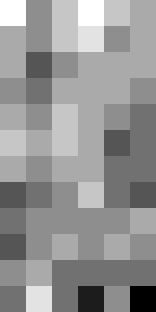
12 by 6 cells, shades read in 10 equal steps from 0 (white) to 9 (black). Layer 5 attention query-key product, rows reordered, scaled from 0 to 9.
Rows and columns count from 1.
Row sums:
11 17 22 22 21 21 23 28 24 24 27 32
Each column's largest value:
6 6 5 8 6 9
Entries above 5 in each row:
0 0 1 0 0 1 0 2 0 1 0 2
